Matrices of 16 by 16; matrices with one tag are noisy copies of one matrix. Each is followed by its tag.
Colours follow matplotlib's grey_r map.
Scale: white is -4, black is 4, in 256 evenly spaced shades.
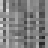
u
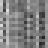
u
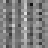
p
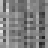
u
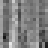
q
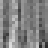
q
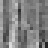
q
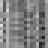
u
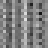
p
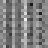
p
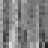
q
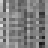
u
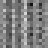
p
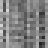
u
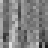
q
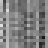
u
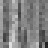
q
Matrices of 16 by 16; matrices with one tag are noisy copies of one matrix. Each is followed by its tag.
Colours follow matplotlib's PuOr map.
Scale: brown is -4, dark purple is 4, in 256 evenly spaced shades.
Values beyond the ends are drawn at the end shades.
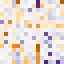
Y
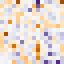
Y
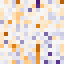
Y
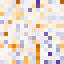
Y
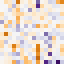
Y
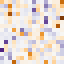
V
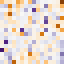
V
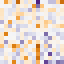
Y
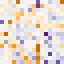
Y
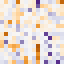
Y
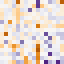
Y
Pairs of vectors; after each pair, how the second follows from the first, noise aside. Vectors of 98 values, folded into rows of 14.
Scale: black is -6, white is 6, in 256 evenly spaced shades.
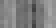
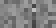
sign-scrambled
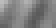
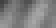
negated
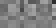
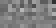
sign-scrambled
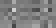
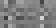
reversed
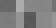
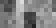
scaled up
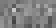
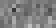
negated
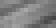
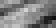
scaled up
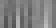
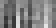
scaled up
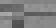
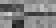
scaled up
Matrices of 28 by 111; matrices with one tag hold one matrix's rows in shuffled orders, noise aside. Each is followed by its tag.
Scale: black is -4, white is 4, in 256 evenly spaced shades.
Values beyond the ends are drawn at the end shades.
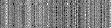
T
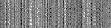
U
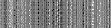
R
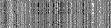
R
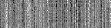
T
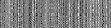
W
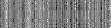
T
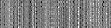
W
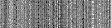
R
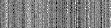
T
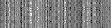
U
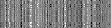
U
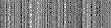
U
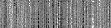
R
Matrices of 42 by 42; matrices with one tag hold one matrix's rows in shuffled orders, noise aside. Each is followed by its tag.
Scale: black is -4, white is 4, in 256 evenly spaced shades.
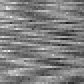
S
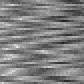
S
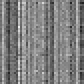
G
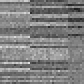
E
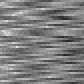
S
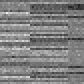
E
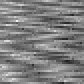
S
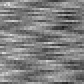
S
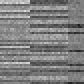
E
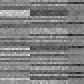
E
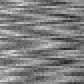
S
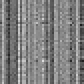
G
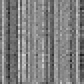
G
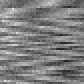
S
